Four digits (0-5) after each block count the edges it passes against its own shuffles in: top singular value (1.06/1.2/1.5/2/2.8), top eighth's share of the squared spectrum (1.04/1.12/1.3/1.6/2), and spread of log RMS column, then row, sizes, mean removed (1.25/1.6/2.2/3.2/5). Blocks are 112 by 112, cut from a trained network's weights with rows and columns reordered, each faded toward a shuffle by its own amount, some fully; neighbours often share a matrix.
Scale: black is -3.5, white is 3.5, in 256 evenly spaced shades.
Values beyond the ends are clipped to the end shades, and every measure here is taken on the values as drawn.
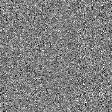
2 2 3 0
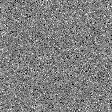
0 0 0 0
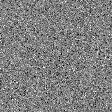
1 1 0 0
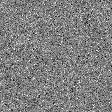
0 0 0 0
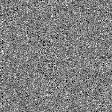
2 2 2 0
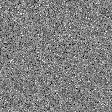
0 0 0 0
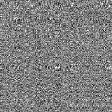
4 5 3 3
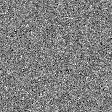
0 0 0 0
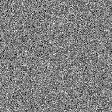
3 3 1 1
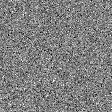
0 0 0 0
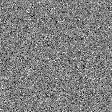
2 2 0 2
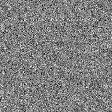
3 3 1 2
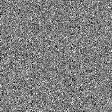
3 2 2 0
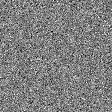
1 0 0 0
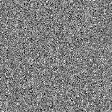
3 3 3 0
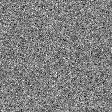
1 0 0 0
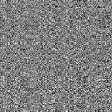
4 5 3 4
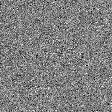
2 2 0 2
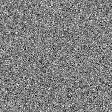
1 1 0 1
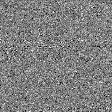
2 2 0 2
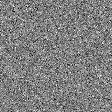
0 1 0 0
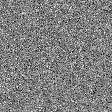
0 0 0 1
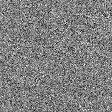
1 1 0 1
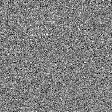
1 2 0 2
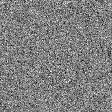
2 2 0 0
